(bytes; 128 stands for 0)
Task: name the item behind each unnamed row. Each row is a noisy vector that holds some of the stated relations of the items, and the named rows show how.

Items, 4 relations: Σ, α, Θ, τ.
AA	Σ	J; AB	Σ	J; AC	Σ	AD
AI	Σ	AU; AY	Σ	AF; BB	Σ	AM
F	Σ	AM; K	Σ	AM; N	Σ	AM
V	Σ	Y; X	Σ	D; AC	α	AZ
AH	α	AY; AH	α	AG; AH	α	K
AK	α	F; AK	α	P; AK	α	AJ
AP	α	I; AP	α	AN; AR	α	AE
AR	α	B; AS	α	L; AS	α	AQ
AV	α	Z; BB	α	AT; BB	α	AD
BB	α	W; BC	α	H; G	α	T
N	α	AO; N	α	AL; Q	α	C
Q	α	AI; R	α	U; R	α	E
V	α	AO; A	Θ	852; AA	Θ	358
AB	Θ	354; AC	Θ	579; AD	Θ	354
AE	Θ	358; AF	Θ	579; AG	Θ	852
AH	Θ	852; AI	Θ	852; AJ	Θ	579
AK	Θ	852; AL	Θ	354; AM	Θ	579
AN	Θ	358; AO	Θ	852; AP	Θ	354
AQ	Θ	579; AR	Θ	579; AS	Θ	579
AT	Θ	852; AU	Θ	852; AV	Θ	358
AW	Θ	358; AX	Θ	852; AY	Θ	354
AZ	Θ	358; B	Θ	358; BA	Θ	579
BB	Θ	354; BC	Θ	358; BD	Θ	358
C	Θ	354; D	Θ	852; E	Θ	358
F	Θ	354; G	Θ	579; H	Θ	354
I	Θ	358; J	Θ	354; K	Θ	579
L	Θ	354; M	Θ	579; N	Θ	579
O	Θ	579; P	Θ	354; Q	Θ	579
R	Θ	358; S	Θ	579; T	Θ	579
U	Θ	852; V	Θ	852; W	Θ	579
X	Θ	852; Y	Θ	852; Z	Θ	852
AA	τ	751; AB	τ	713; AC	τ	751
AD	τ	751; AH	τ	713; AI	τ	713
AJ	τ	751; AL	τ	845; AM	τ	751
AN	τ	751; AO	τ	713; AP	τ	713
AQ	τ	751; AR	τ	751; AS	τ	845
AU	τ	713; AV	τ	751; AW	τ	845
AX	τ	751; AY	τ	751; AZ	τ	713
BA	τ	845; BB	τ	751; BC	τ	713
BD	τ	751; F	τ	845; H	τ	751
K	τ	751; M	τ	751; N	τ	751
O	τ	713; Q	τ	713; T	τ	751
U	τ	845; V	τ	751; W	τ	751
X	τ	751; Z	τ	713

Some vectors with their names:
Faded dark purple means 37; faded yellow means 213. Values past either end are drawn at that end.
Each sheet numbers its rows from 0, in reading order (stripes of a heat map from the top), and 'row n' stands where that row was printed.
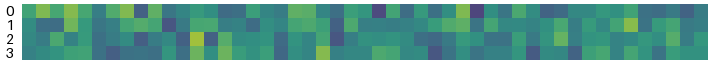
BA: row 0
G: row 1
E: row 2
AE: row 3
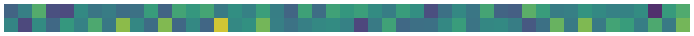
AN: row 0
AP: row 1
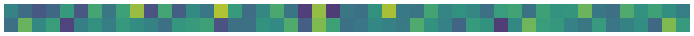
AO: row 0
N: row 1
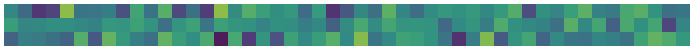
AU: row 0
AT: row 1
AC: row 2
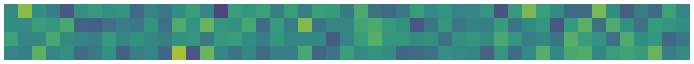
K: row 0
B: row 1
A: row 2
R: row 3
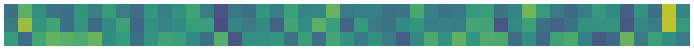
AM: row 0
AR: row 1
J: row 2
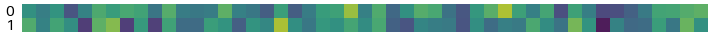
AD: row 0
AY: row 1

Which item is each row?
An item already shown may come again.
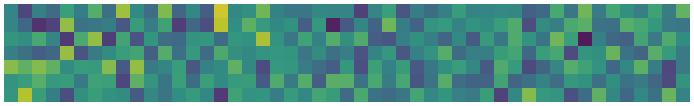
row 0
AP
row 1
AU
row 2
AY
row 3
O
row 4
U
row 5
AW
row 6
K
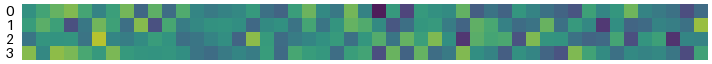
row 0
AS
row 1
BB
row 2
X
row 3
F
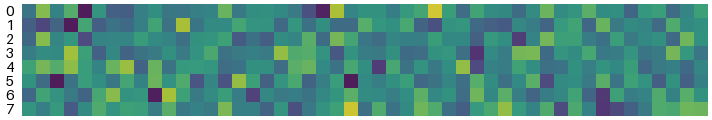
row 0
V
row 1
AZ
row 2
N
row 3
AF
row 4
BA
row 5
Z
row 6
H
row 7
AD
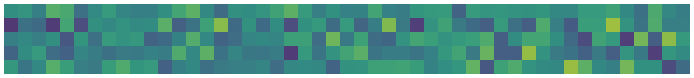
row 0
S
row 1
BC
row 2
T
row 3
AA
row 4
AK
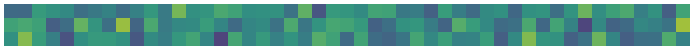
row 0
I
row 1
BB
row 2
K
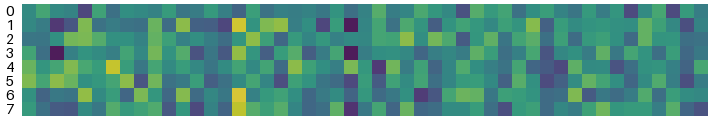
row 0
AX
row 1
AI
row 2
D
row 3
Z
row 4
AL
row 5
U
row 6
AB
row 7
AH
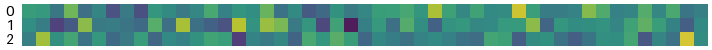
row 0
Y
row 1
AI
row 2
AR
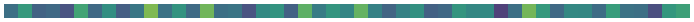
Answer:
AV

